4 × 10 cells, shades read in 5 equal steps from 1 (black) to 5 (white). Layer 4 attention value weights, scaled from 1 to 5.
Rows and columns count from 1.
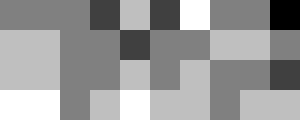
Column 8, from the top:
3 4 3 3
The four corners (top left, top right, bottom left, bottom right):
3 1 5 4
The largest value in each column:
5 5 3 4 5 4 5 4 4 4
